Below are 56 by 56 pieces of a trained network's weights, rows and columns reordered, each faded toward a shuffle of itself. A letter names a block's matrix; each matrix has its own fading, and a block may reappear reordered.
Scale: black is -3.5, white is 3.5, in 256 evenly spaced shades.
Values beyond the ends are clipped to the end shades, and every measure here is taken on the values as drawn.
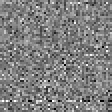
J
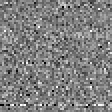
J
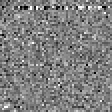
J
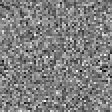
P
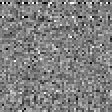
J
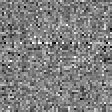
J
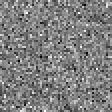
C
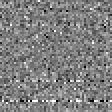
J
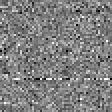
J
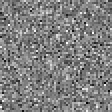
C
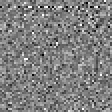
J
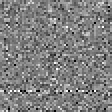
J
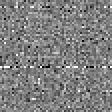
J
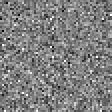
C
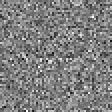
P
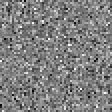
C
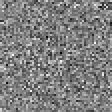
P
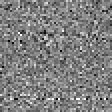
J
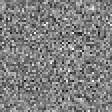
P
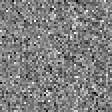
C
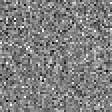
C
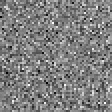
C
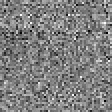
P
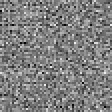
P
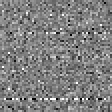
J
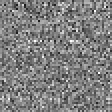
P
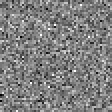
C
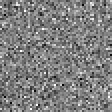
C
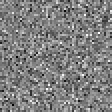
C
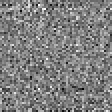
P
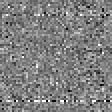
J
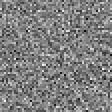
P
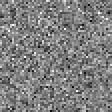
C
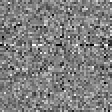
J
